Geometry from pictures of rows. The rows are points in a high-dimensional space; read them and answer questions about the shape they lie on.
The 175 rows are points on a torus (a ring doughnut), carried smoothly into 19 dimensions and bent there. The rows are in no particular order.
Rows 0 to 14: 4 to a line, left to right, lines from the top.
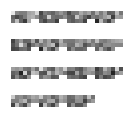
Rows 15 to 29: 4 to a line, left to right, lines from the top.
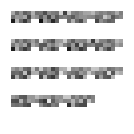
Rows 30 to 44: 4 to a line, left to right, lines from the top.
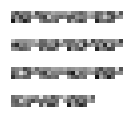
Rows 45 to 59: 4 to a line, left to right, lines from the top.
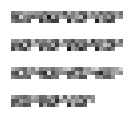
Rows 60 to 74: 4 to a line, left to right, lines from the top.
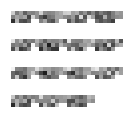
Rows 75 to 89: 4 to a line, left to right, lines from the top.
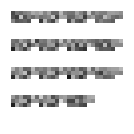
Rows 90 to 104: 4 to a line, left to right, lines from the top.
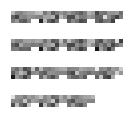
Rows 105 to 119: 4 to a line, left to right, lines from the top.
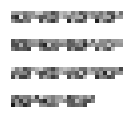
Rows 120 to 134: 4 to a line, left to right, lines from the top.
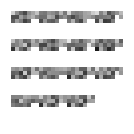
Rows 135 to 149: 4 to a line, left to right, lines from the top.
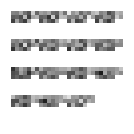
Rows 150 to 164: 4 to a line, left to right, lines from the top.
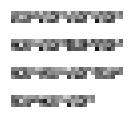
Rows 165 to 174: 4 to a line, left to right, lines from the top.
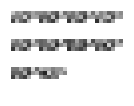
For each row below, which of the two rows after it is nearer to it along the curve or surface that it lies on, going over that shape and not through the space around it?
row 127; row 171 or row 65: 65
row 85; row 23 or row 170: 23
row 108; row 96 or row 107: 107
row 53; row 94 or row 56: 56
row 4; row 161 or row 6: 161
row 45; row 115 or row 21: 115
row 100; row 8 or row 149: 149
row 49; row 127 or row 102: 102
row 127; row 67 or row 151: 151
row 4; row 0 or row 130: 130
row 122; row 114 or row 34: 34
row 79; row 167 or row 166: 166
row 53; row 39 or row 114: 114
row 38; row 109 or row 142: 142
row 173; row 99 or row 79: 79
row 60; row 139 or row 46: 46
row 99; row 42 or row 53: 42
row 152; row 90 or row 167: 167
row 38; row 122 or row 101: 122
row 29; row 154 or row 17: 17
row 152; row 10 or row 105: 10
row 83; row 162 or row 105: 162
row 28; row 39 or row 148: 148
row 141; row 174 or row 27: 27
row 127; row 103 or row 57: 103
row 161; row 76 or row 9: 76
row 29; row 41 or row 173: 41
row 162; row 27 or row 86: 86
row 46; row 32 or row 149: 149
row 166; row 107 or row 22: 107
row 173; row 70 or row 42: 42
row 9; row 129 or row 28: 28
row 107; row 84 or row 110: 84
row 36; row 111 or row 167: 111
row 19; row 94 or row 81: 81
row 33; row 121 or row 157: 157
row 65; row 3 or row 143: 3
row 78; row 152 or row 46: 152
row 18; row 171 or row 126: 171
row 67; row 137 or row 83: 83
